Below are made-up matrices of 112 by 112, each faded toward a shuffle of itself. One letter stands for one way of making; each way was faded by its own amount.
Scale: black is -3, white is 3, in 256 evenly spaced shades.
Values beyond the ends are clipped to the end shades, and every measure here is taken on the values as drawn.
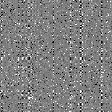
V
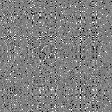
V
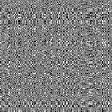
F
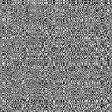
F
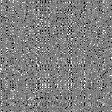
V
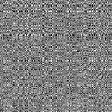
F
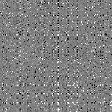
V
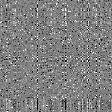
V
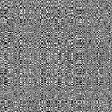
F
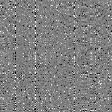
V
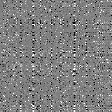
V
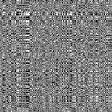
F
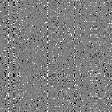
V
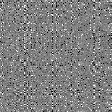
V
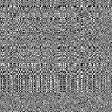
F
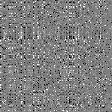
V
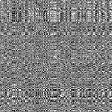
F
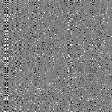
V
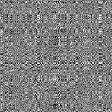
F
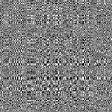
F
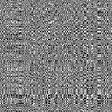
F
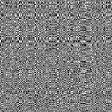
F
